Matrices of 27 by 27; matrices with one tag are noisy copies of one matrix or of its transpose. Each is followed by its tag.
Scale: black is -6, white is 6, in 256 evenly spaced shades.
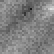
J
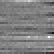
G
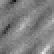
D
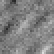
D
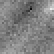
J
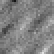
D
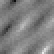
D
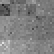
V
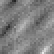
D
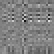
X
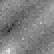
J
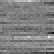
G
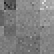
V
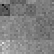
V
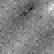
J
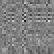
X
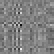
X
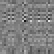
X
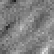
D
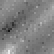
J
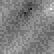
J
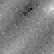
J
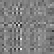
X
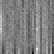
G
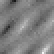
D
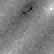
J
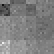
V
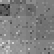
V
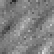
D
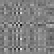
X
